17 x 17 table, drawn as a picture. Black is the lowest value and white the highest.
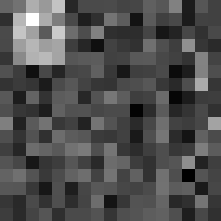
Roughest part: top left. Histogram: skewed, a long tail of high values. Average level on the scale: 30%. Ninth with the highest average: top left. Odd patch: higher, in the top left.
